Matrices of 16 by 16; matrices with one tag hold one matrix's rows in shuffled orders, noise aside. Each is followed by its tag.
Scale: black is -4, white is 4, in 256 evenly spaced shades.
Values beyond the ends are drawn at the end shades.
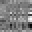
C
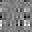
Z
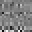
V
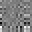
Z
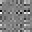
Z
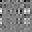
Z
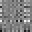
Z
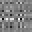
V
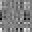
Z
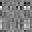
Z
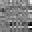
C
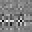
V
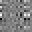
Z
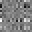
Z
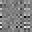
Z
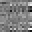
C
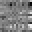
C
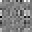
Z
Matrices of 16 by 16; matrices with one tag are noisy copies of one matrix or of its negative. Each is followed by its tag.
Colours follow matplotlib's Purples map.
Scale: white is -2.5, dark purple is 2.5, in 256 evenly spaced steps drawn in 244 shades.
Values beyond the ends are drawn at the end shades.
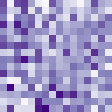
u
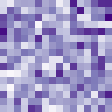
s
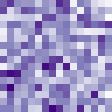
s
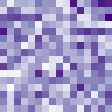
s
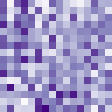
u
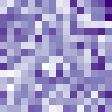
s
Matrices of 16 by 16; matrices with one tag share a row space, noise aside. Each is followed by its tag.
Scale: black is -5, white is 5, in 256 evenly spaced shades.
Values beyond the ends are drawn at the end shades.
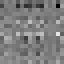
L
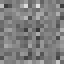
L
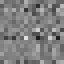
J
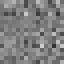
J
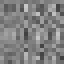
J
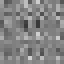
L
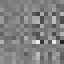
J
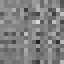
J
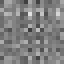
L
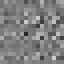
J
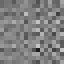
J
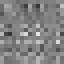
L
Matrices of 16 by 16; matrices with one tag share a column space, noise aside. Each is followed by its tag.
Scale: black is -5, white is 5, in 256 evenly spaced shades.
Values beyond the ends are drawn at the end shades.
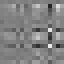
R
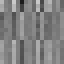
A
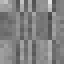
A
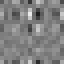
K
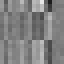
A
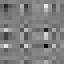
R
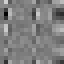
K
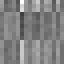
A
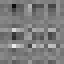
R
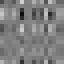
K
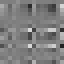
R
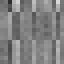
A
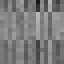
A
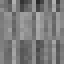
A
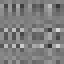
R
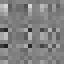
R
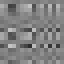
R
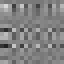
R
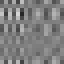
K
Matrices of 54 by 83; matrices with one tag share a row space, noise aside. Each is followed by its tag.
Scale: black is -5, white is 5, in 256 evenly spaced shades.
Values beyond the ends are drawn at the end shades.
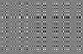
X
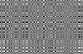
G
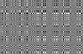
X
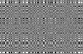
G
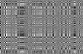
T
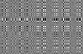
X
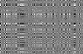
T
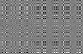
X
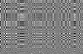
T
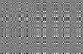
X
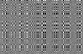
X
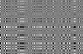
T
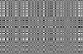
G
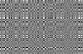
G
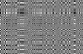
T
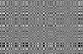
G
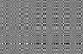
X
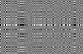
T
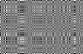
T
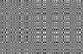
X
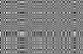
T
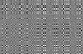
X
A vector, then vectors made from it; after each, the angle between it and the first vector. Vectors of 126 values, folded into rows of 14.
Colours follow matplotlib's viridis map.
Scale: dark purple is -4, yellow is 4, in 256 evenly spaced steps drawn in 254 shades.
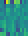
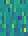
partly aligned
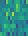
partly aligned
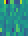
nearly opposite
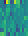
nearly parallel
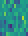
partly opposed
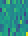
partly aligned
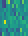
partly aligned
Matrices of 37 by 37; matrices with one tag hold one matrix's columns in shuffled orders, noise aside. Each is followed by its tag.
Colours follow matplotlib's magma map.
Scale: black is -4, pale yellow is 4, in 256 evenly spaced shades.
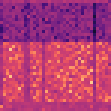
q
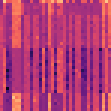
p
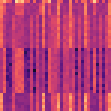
p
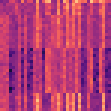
p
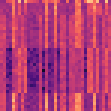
p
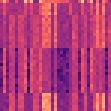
p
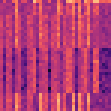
p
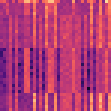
p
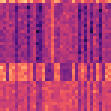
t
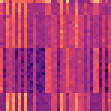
p
